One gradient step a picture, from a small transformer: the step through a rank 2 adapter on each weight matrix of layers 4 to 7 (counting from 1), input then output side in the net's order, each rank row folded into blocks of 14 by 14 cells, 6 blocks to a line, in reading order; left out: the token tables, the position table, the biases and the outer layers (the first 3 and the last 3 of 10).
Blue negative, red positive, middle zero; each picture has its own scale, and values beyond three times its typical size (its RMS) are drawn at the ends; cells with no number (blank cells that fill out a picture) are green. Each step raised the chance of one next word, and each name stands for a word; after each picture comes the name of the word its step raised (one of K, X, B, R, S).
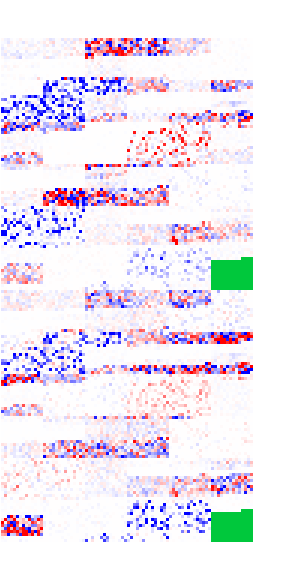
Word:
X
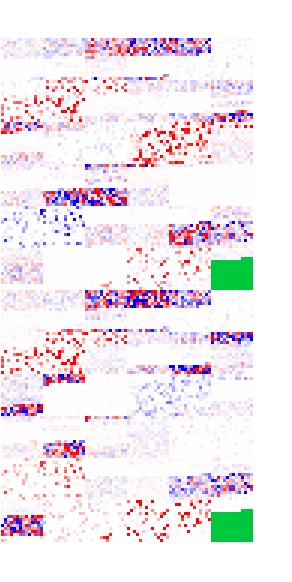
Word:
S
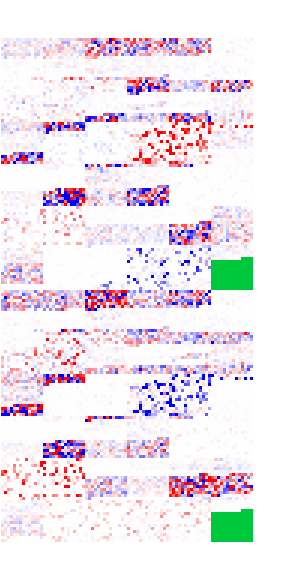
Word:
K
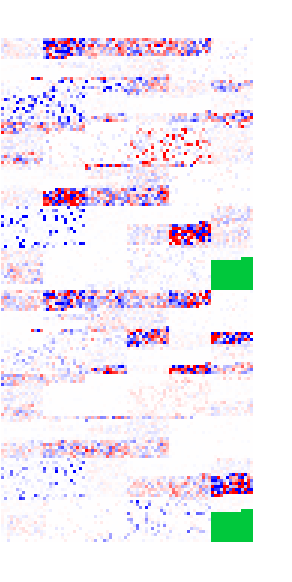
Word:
X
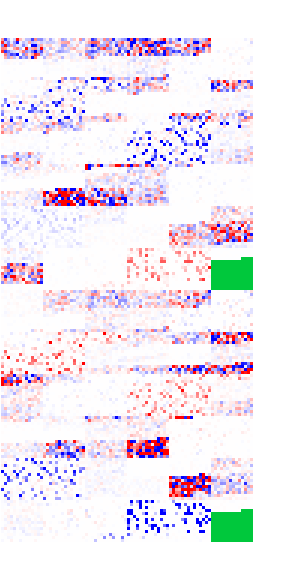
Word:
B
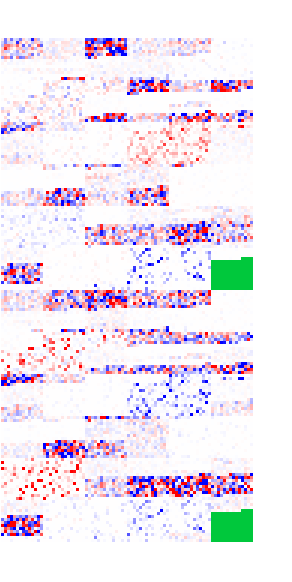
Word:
K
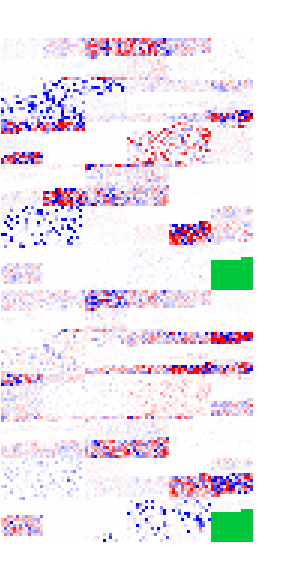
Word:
X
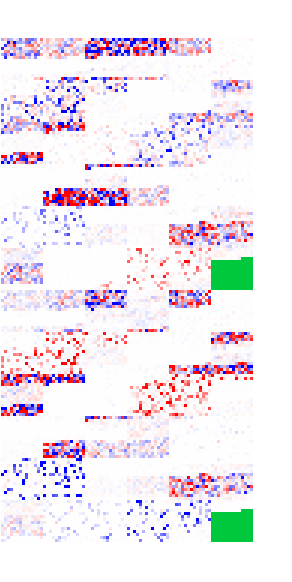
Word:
B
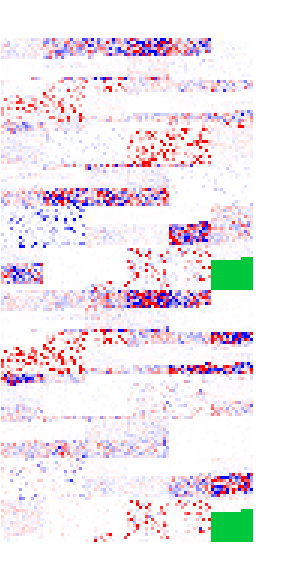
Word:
S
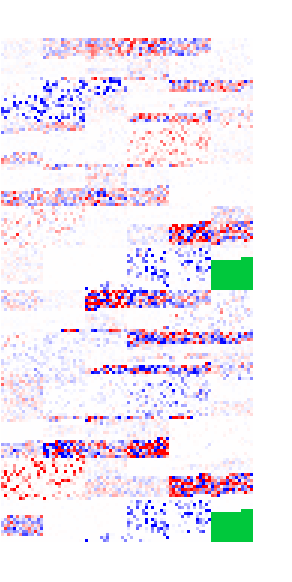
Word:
K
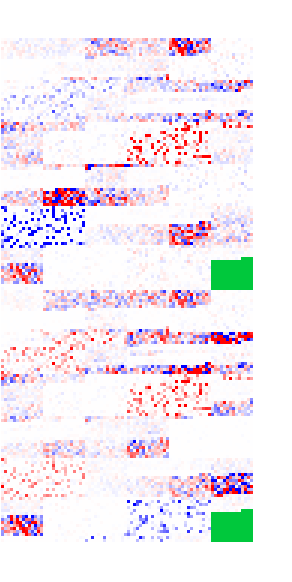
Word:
X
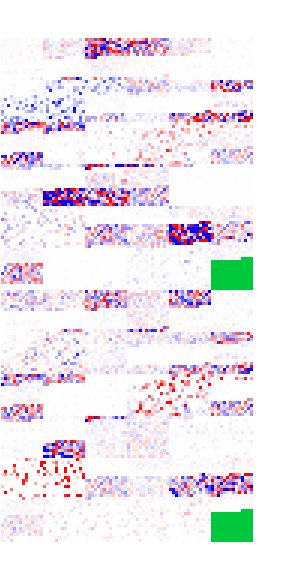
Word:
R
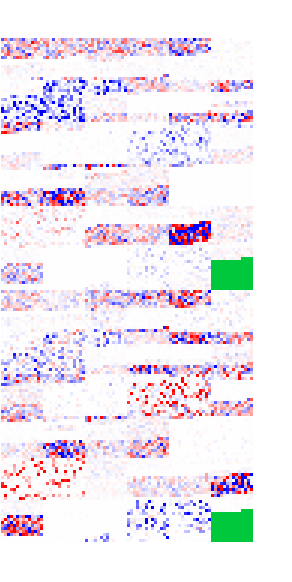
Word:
R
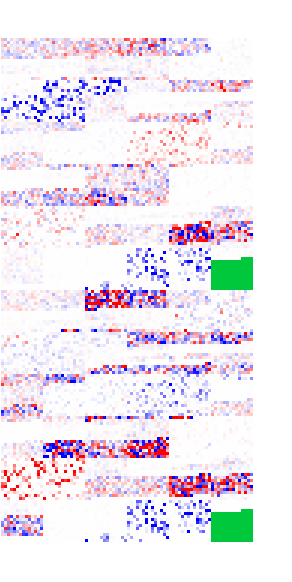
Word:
K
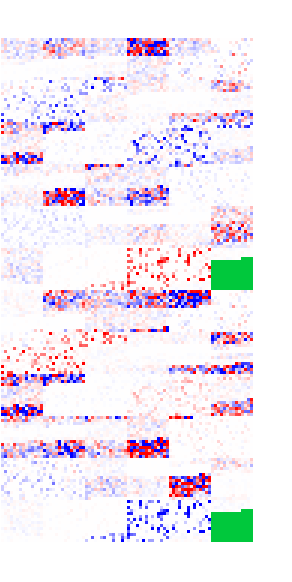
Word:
B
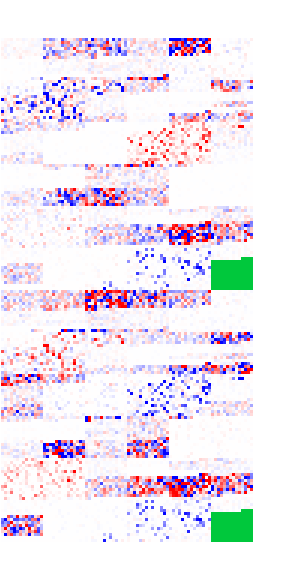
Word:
K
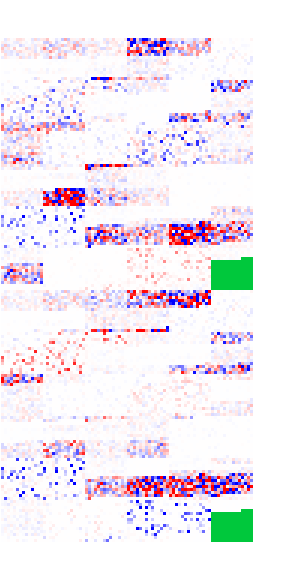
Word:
B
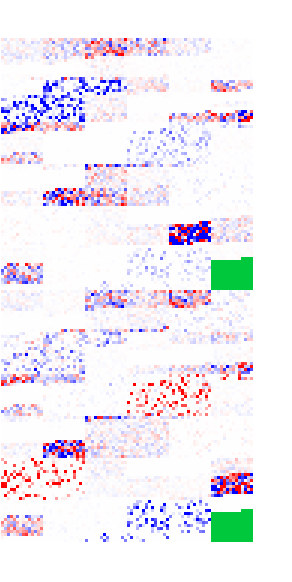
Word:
R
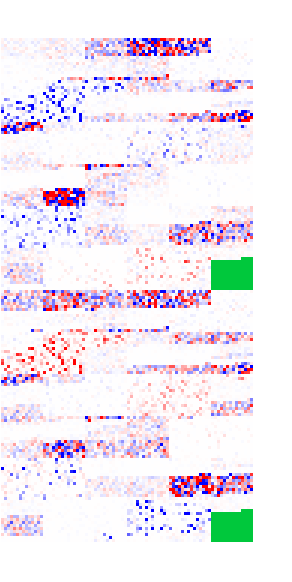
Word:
B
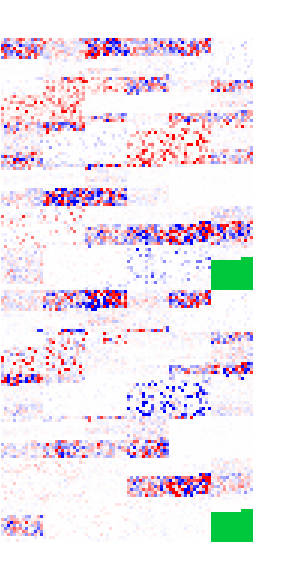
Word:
K
